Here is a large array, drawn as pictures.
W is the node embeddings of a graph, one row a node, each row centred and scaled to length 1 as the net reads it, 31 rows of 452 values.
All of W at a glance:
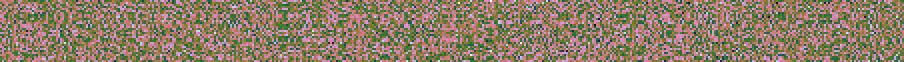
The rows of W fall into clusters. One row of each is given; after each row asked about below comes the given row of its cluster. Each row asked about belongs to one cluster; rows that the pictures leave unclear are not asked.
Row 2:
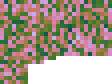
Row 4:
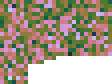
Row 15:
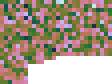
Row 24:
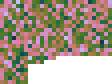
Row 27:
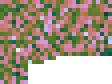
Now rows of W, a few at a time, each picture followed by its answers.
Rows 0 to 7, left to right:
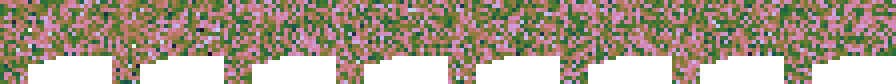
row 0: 27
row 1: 4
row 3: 24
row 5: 2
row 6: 24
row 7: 27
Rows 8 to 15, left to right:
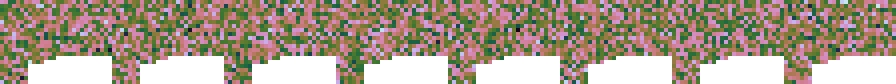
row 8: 27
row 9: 24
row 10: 27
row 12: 2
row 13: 2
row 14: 24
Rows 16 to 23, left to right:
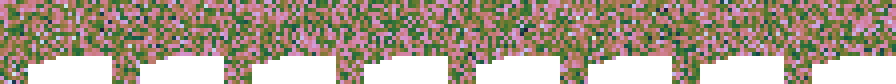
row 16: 2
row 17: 15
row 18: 2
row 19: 24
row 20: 24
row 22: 2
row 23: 27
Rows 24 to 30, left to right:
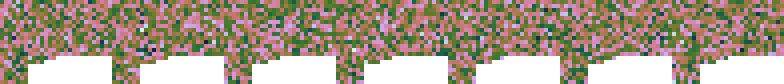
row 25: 27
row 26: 4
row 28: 15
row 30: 4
